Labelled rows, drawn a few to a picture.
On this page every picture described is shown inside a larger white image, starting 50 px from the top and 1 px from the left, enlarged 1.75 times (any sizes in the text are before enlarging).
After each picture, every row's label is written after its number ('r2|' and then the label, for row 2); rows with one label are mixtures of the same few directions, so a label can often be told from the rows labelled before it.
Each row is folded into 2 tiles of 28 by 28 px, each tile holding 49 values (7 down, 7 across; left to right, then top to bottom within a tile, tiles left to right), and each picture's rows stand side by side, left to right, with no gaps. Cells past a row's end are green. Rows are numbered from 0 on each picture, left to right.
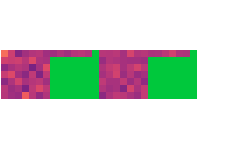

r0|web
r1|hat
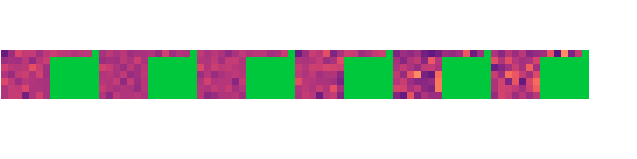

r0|web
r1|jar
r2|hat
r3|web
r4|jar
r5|jar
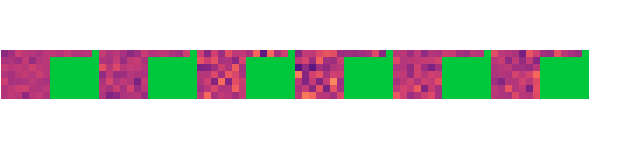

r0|web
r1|hat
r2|jar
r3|hat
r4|hat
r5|web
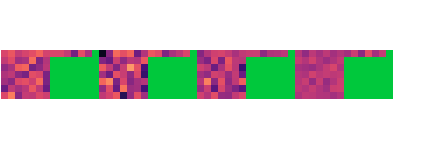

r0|jar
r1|web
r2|web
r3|jar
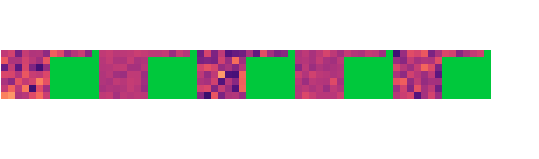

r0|hat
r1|jar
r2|jar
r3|hat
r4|web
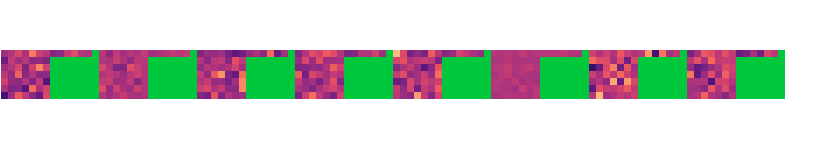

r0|hat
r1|jar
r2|jar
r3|hat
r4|web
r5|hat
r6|jar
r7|hat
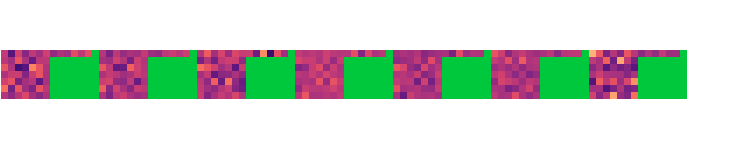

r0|jar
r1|jar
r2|jar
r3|jar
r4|jar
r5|web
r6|web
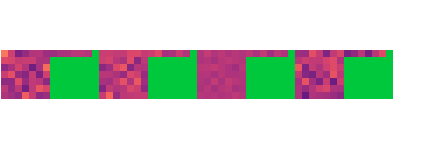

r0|web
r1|jar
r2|jar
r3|hat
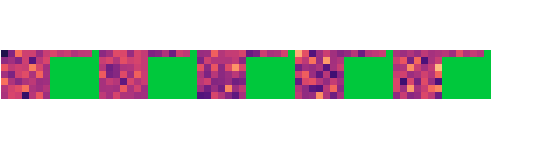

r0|web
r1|hat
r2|hat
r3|web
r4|web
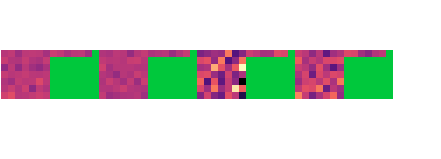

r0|hat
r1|hat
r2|web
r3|hat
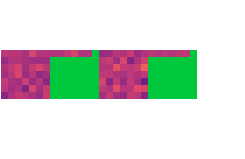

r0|hat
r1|web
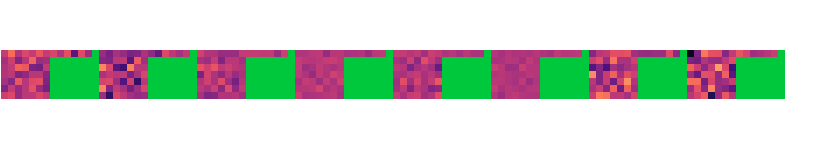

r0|jar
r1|jar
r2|hat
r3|hat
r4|web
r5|jar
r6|hat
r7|web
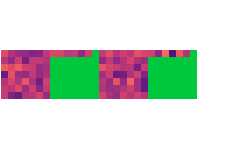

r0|hat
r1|jar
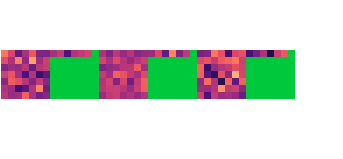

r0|web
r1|jar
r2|hat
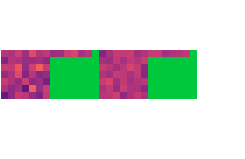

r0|hat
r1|web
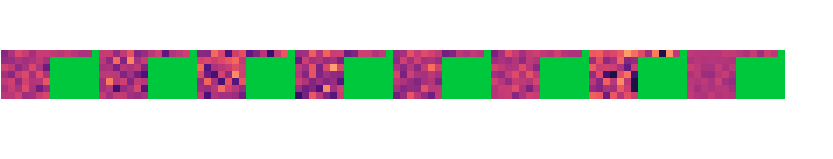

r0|web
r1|web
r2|hat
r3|hat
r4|hat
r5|web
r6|jar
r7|jar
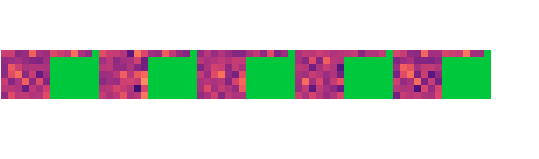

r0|hat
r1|web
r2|jar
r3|web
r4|hat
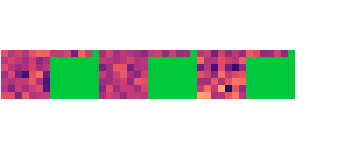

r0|jar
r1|jar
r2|hat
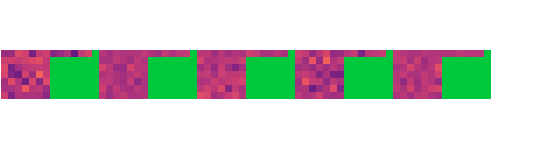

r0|hat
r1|jar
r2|hat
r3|web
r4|web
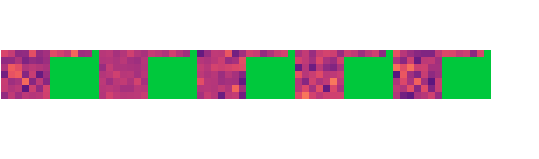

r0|hat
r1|hat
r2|web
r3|hat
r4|hat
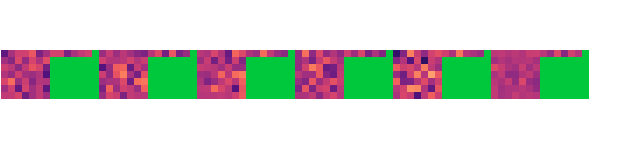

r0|web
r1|jar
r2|web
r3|jar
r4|web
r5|jar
